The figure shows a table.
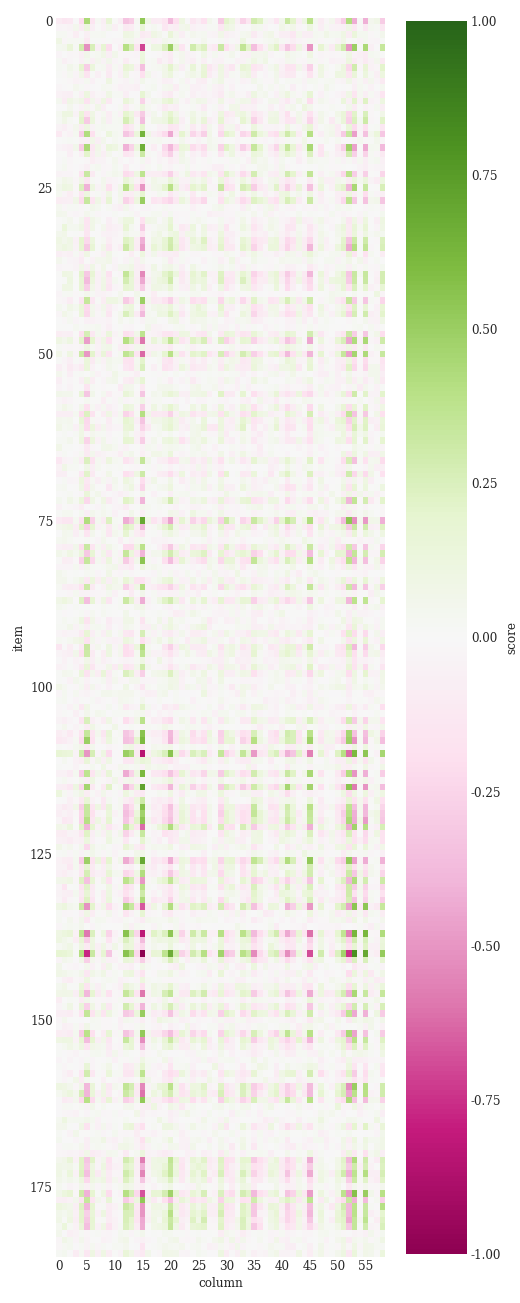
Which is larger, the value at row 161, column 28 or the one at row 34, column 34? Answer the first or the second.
the second
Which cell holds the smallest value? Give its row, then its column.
140, 15
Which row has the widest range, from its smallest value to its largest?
140
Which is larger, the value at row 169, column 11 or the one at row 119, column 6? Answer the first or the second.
the first
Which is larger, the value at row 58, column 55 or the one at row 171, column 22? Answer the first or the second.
the first
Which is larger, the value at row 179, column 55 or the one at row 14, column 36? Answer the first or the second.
the first
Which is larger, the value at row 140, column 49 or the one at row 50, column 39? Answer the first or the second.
the second
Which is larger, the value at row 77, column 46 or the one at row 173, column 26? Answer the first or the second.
the second
